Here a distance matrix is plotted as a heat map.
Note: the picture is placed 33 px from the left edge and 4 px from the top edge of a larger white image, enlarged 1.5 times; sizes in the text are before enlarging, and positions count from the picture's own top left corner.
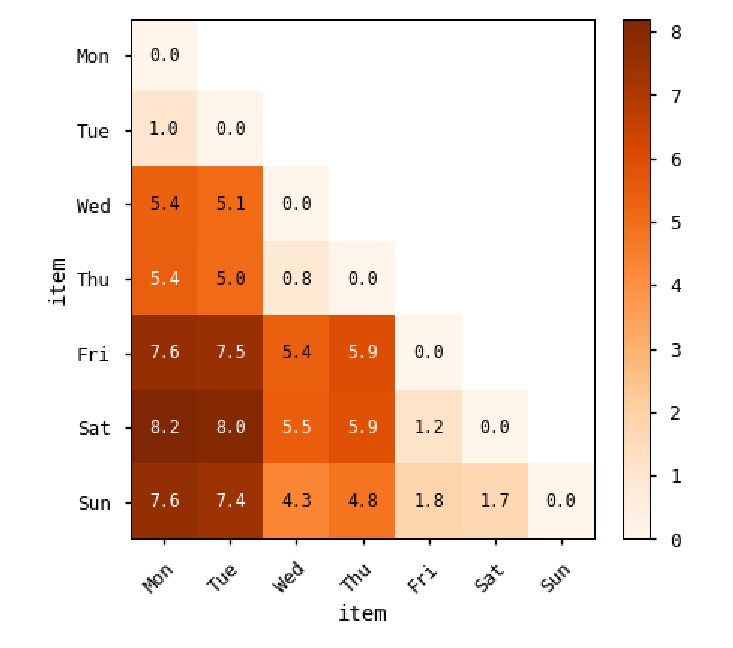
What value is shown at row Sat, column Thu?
5.9
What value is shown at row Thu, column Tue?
5.0
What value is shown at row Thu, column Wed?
0.8
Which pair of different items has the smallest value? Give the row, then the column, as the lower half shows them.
Thu, Wed
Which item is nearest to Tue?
Mon
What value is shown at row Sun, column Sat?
1.7
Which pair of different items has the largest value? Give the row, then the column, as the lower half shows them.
Sat, Mon
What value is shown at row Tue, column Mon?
1.0
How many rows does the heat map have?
7
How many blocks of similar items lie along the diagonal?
3
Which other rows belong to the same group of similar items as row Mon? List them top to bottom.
Tue
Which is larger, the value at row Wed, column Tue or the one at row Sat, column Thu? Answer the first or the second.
the second
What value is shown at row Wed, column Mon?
5.4
